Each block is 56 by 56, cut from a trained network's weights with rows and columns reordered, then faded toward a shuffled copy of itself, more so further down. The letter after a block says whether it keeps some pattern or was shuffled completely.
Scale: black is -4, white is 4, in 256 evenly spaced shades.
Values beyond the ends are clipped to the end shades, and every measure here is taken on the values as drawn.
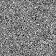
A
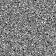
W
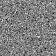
W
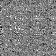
A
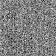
A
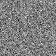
W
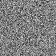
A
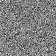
W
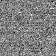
A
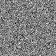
W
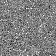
W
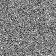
W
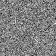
W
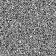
W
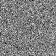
W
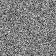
W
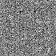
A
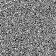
W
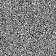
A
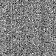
A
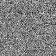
A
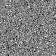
W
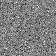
W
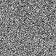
W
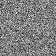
W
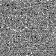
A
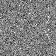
W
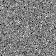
W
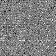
A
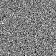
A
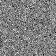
W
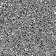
W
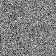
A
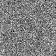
A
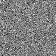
W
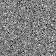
W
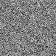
W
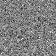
W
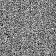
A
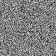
W
